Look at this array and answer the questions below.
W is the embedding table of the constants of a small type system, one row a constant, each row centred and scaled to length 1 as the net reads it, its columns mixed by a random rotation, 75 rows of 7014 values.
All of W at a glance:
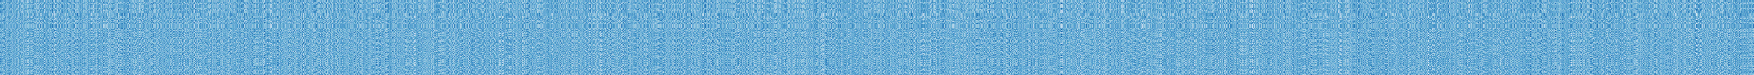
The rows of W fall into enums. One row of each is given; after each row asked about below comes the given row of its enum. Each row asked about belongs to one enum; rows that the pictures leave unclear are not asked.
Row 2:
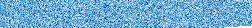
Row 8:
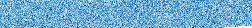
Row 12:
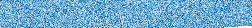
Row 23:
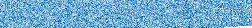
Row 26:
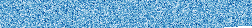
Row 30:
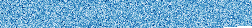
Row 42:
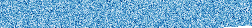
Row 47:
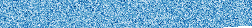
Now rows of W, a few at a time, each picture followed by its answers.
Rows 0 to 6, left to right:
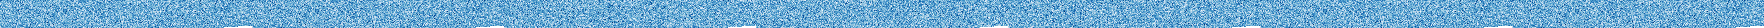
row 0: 12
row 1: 12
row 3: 8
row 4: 26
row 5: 12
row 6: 12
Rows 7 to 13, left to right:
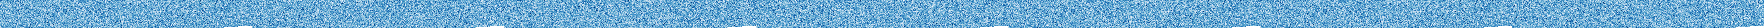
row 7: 12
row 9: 47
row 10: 26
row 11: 12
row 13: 23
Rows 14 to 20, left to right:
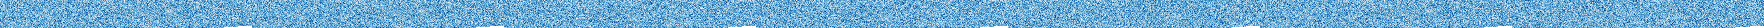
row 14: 23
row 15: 23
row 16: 2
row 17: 2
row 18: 8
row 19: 23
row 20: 47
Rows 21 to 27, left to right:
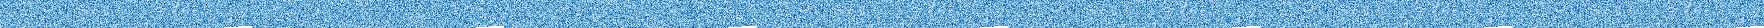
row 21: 26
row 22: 8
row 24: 26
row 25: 26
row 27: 26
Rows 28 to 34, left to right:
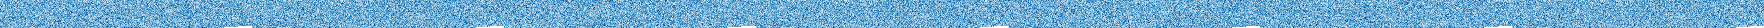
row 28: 23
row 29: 8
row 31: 8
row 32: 12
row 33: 2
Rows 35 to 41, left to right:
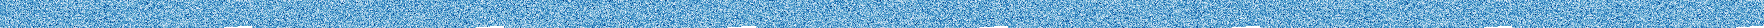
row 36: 8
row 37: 30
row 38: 47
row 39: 23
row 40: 2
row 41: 2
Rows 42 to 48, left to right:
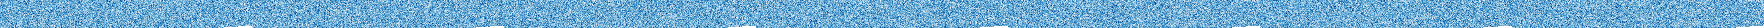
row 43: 26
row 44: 8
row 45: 23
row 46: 2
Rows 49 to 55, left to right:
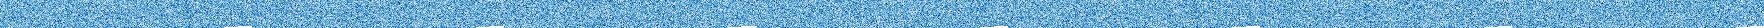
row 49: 23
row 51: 30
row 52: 12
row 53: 23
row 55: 8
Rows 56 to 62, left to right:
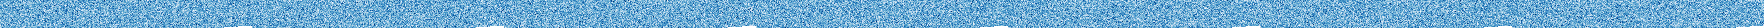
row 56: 26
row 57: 8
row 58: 42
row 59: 12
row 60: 2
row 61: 12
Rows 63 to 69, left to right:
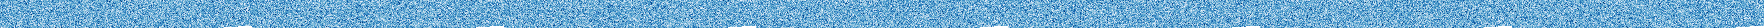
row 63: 42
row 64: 2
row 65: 2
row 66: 8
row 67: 26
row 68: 8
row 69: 23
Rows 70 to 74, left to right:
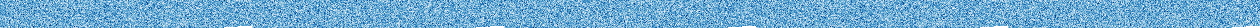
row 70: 2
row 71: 26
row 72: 12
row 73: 2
